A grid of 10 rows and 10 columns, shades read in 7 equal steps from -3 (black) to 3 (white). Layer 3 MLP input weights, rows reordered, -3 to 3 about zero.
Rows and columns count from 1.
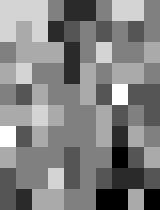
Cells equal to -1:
17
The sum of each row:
6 0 4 4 1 4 3 -3 -6 -9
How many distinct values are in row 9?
4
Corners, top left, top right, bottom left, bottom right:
2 0 -1 -3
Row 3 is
0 1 1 1 -2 0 2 0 0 1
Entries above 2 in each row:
0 0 0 0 1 0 1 0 0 0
